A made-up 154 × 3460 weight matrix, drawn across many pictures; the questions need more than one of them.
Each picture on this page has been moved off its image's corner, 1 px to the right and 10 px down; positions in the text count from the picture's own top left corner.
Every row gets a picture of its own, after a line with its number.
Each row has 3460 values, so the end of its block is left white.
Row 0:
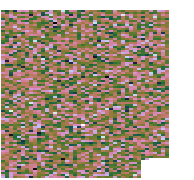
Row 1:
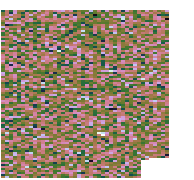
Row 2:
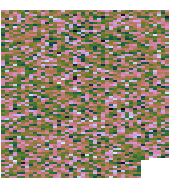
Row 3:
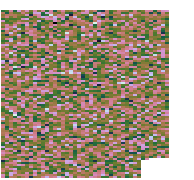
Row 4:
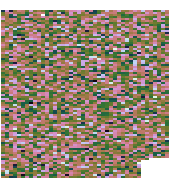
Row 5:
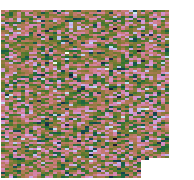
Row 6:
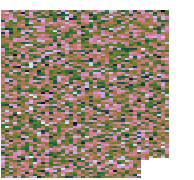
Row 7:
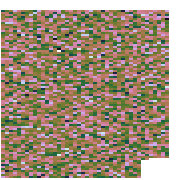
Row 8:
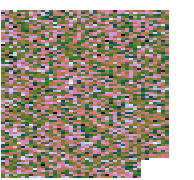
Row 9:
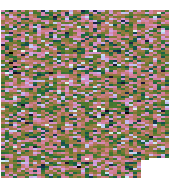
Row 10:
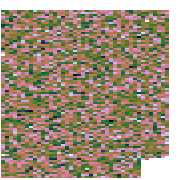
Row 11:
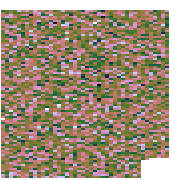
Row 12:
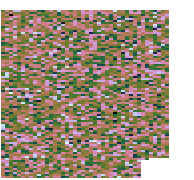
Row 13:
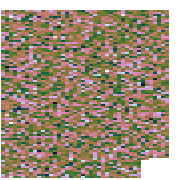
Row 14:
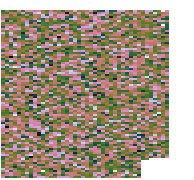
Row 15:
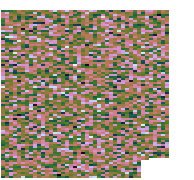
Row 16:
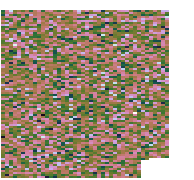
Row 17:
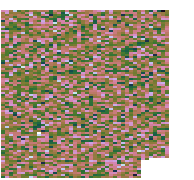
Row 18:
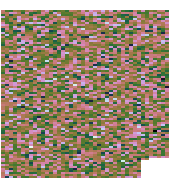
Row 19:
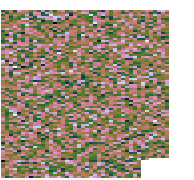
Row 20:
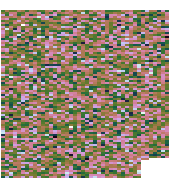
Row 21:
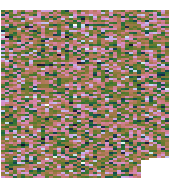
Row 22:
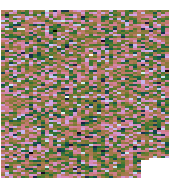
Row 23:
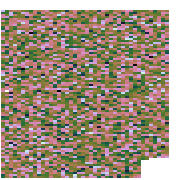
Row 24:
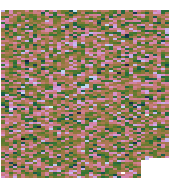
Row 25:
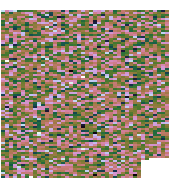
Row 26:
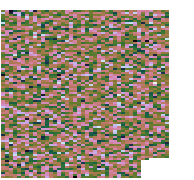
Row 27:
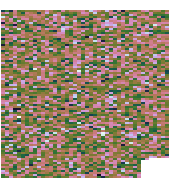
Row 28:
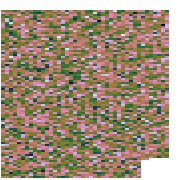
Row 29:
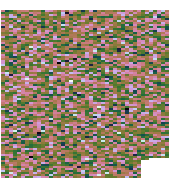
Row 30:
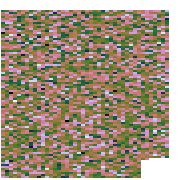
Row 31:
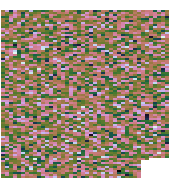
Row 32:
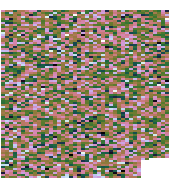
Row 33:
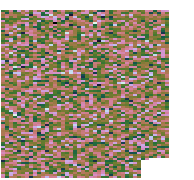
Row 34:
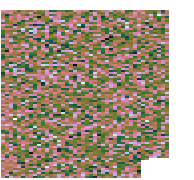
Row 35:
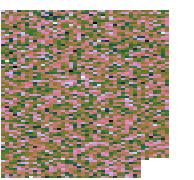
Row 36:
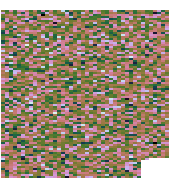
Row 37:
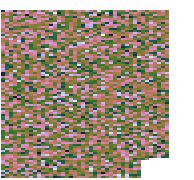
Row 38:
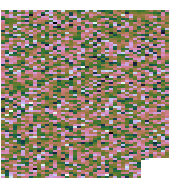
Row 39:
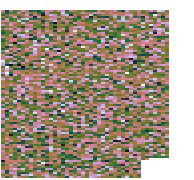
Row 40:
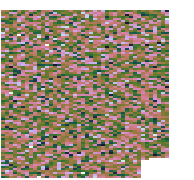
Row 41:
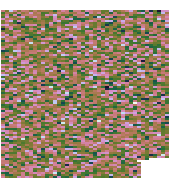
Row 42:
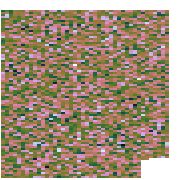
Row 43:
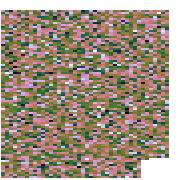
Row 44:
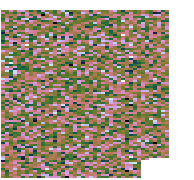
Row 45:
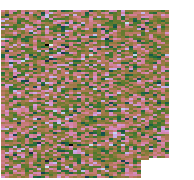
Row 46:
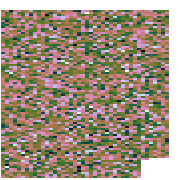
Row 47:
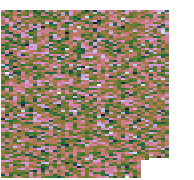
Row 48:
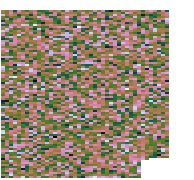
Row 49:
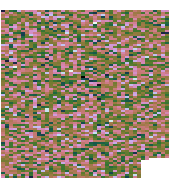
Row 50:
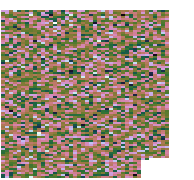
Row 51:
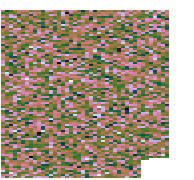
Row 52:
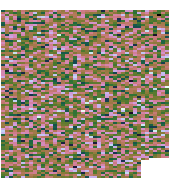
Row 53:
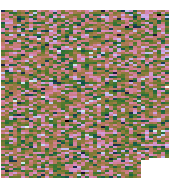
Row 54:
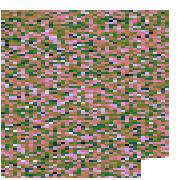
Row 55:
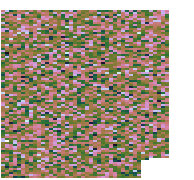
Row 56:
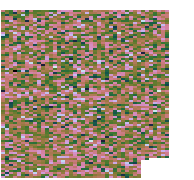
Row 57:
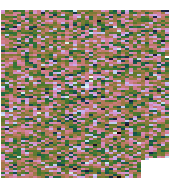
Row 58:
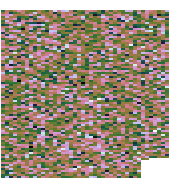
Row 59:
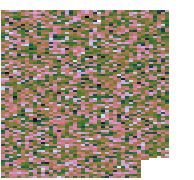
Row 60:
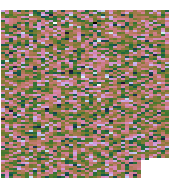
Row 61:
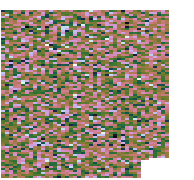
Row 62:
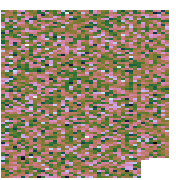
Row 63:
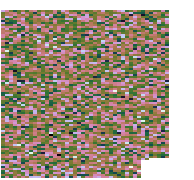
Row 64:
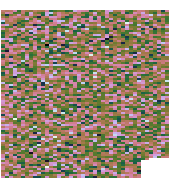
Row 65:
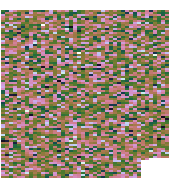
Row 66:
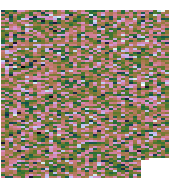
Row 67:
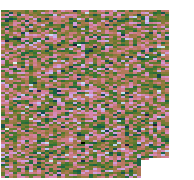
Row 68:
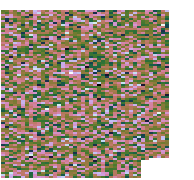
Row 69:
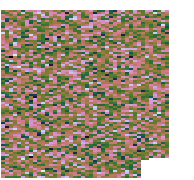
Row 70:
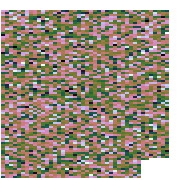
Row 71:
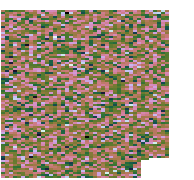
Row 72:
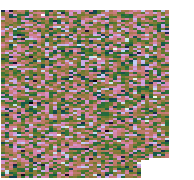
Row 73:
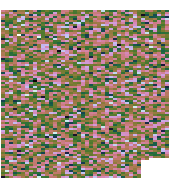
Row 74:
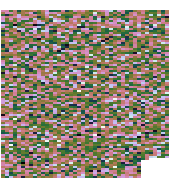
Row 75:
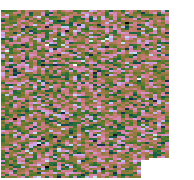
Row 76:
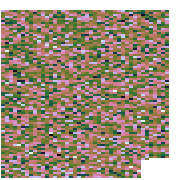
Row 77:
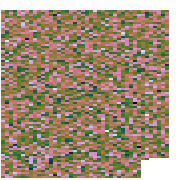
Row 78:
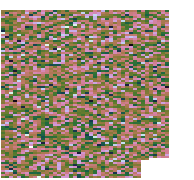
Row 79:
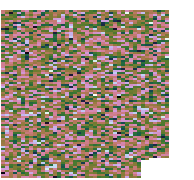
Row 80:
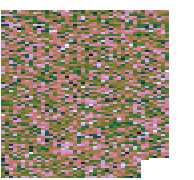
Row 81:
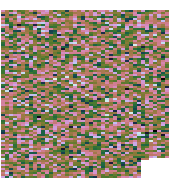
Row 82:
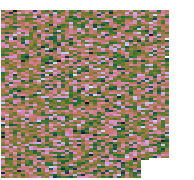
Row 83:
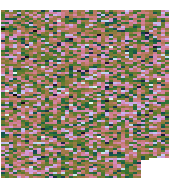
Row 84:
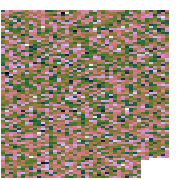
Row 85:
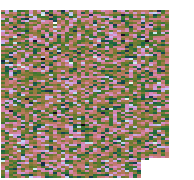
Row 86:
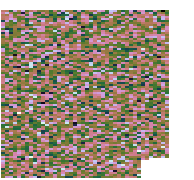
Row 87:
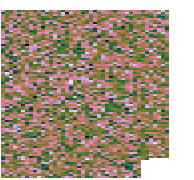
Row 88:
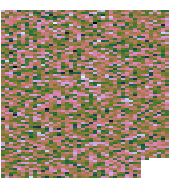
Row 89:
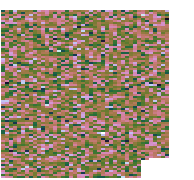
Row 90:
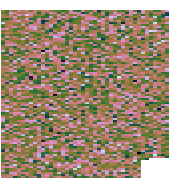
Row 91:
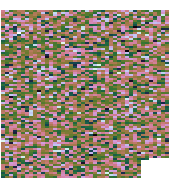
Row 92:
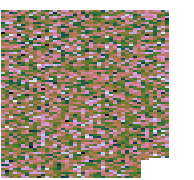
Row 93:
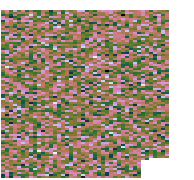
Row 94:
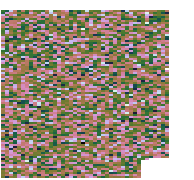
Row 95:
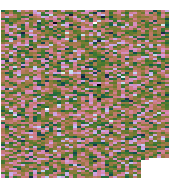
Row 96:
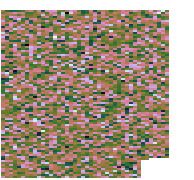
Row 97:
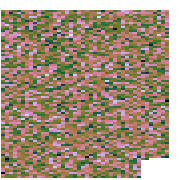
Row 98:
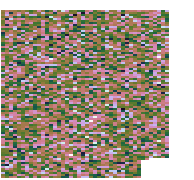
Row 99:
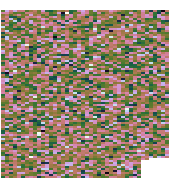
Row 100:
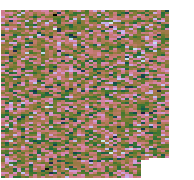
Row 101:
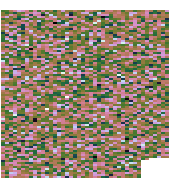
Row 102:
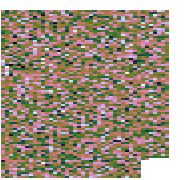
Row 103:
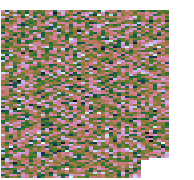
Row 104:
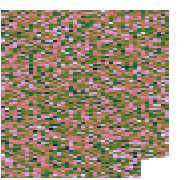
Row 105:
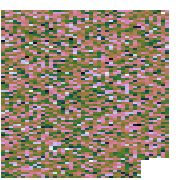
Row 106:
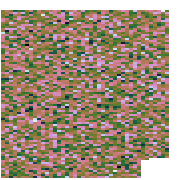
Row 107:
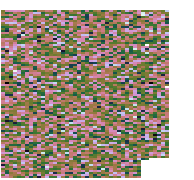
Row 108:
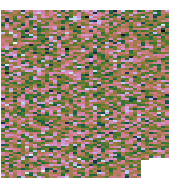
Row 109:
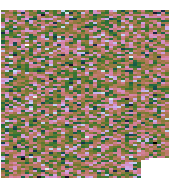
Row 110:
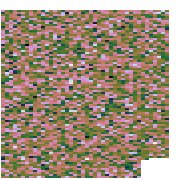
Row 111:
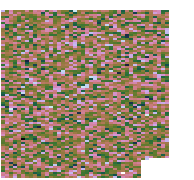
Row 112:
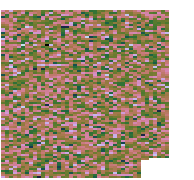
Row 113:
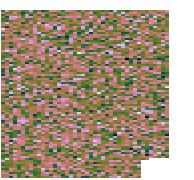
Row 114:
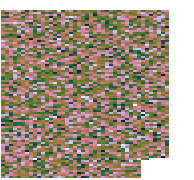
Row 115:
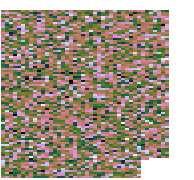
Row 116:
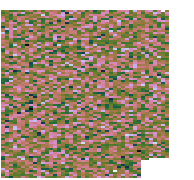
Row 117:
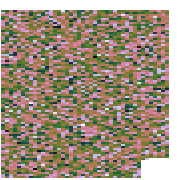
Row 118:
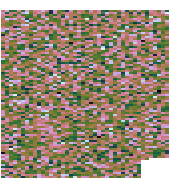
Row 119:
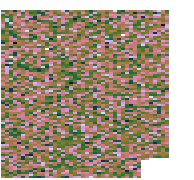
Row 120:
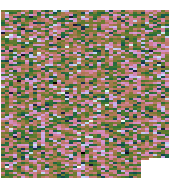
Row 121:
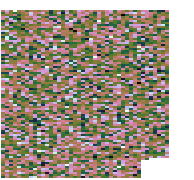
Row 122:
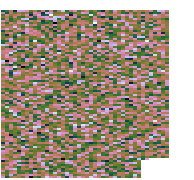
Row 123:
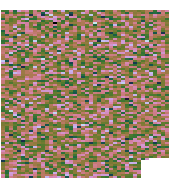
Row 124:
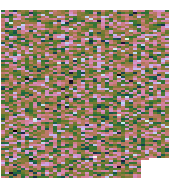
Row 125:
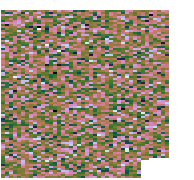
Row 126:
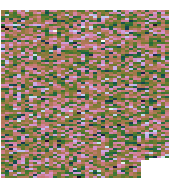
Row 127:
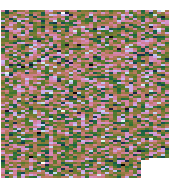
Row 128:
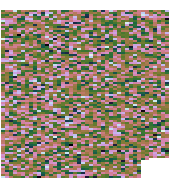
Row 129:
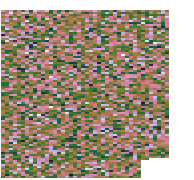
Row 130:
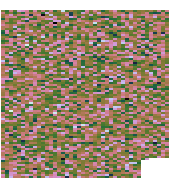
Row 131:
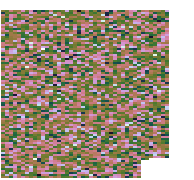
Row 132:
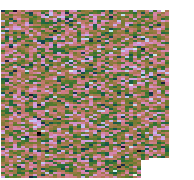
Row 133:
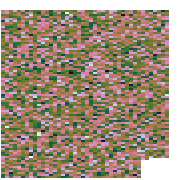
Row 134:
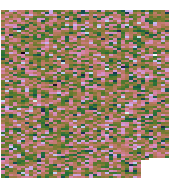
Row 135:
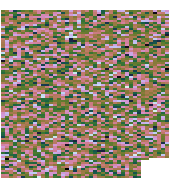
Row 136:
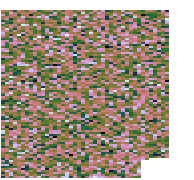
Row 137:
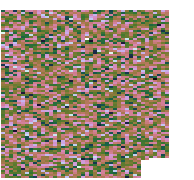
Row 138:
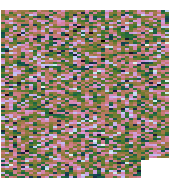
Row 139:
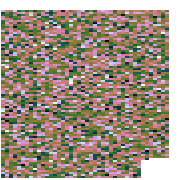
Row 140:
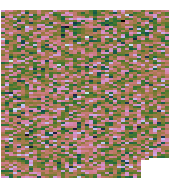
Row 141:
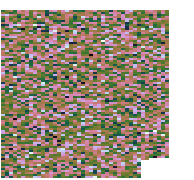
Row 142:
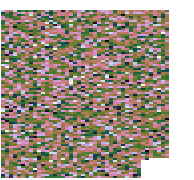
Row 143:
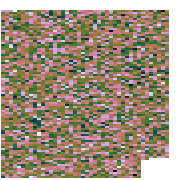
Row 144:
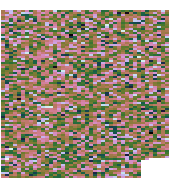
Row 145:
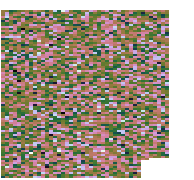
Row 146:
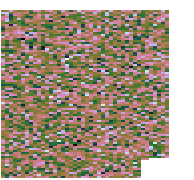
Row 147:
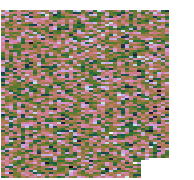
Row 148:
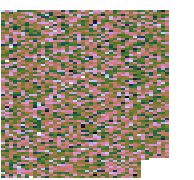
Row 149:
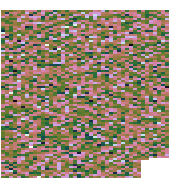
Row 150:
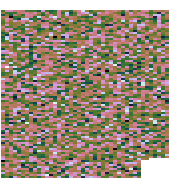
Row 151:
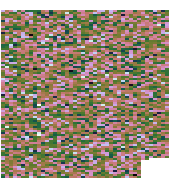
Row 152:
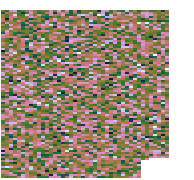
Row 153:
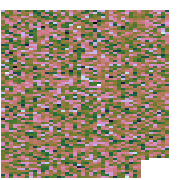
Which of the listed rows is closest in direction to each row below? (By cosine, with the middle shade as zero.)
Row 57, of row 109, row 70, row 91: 70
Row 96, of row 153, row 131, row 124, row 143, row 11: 153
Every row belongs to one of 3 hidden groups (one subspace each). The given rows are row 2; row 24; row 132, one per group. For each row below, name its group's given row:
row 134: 24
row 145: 2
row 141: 2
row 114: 2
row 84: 132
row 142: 132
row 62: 132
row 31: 24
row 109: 132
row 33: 132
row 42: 2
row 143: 132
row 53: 2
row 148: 132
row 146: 24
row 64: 2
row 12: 24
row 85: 132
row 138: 2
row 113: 24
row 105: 24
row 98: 2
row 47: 132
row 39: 132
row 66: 132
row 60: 132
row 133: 132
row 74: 2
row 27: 2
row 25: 132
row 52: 2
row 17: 132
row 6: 132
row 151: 132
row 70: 24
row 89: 2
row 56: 24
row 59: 132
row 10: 24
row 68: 132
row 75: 2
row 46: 24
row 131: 24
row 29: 132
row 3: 132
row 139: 132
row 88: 132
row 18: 2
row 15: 2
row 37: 24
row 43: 132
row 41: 24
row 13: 132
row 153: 132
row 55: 24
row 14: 132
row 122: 132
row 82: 24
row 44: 132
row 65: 24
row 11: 132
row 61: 2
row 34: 2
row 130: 132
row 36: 132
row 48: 2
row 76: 2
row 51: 132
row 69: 132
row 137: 132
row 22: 2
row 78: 2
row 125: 2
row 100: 24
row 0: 132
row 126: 2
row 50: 132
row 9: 132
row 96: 132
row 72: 132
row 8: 132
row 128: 2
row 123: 132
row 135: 24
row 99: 132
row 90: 24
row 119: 132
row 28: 132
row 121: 132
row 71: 132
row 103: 24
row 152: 24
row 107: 2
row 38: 132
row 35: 132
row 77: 24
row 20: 2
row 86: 132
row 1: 2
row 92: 2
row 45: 2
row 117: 132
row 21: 2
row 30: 2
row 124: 132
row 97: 24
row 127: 132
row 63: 2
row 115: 132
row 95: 132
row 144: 24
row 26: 24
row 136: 2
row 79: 24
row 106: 132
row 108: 132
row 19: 132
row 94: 24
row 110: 132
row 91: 24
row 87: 132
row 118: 24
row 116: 132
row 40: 2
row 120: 2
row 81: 2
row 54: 24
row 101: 132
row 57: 24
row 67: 24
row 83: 24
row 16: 24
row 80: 2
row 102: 132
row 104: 24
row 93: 132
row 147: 24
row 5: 24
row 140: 2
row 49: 132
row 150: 132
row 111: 24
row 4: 132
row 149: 2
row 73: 2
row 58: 2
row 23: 24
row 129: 24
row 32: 2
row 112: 2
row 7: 2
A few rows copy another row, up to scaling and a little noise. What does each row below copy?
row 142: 139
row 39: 102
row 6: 86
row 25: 148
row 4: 72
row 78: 149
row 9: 43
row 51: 29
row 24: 111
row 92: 30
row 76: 63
